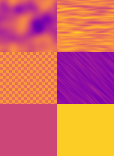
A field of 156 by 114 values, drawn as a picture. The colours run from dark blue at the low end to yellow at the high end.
The table splits into 3 rows of 2 panels. Panel 1,1: middling, smooth, strong in contrast. Panel 1,2: high, streaked across. Panel 2,1: high, checkered. Panel 2,2: low, slanting down to the right, faint in contrast. Panel 3,1: middling, flat. Panel 3,2: very high, flat.
